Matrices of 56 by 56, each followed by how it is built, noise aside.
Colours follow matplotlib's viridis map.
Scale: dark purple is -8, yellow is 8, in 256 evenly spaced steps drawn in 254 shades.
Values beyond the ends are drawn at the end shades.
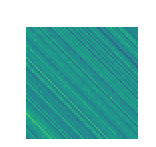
Toeplitz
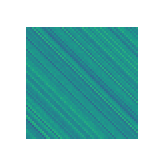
Toeplitz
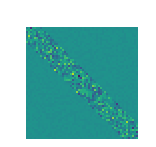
banded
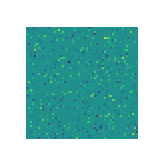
sparse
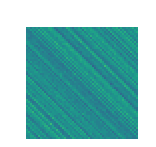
Toeplitz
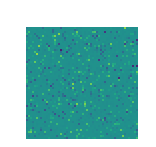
sparse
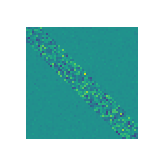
banded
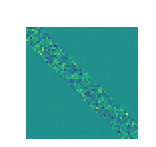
banded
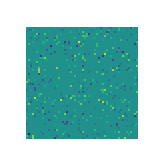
sparse
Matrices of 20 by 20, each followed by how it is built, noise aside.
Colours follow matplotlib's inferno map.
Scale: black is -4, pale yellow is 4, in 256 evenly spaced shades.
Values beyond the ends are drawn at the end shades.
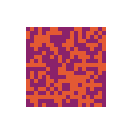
noise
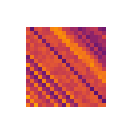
Toeplitz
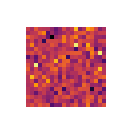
noise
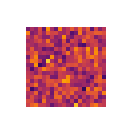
noise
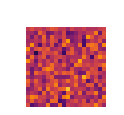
noise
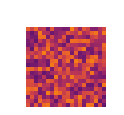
noise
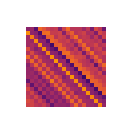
Toeplitz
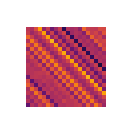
Toeplitz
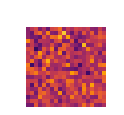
noise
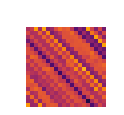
Toeplitz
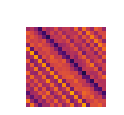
Toeplitz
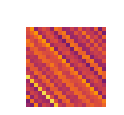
Toeplitz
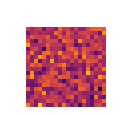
noise
